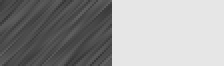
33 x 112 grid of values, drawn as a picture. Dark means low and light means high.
It is made of 1 by 2 panels. Panel 1,1: low, slanting up to the right, faint in contrast. Panel 1,2: very high, flat.
